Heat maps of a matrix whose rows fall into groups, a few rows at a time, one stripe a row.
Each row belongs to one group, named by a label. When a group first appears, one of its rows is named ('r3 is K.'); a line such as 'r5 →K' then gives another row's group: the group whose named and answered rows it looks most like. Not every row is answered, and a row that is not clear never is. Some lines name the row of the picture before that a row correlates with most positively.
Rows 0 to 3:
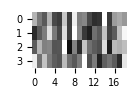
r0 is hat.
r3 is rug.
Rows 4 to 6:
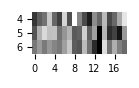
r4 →hat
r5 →rug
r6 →rug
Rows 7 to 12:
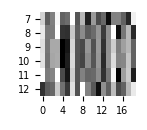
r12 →hat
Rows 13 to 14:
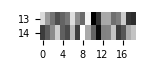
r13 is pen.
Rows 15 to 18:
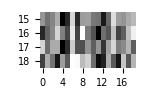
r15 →hat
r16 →hat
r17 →hat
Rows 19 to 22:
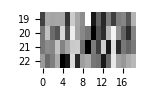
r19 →pen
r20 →pen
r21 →rug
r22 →hat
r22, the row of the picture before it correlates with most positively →15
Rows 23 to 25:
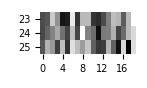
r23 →hat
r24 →hat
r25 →pen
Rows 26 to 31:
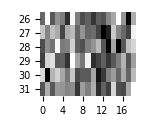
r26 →pen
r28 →rug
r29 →pen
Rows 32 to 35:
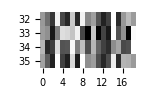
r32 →hat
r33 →rug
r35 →hat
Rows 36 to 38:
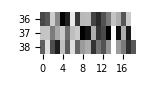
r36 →hat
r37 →rug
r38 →pen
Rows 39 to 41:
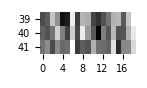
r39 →hat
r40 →hat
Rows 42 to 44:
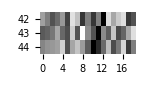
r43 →hat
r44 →pen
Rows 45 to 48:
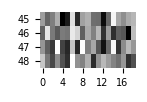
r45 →hat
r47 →hat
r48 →pen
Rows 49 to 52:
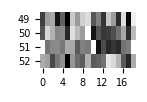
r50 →pen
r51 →rug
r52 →pen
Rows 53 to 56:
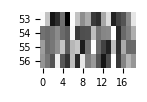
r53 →pen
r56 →hat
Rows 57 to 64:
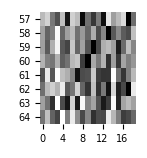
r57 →pen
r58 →rug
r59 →hat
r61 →rug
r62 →rug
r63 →hat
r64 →pen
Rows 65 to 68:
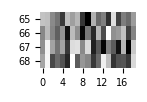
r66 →pen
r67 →pen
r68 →pen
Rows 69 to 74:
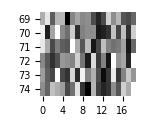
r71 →pen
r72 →rug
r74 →rug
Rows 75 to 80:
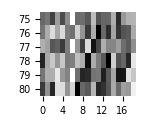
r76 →rug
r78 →rug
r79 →rug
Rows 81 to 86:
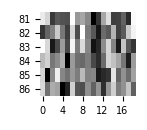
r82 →hat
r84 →pen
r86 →hat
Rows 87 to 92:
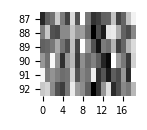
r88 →pen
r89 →hat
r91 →rug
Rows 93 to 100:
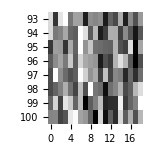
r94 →pen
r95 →pen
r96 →pen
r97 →pen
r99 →rug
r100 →rug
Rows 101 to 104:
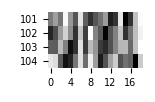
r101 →rug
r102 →hat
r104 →pen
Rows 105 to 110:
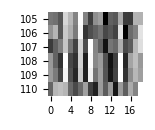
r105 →rug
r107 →hat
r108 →hat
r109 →hat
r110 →rug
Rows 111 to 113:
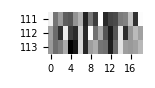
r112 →hat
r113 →hat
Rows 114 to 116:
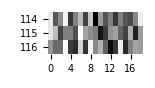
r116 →hat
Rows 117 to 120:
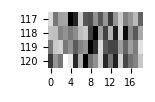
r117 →hat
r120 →rug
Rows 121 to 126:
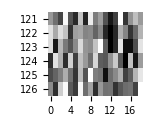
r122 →rug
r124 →pen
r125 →hat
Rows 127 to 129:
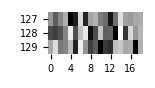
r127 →hat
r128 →rug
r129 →pen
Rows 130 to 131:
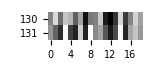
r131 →hat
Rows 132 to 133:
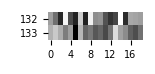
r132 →hat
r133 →pen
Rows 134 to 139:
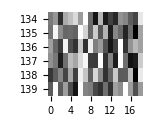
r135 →pen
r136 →hat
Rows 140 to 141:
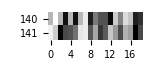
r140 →pen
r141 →pen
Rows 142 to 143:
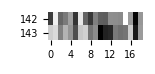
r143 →pen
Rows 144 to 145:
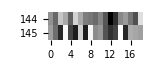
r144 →rug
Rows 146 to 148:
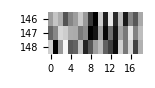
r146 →rug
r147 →rug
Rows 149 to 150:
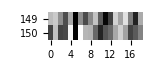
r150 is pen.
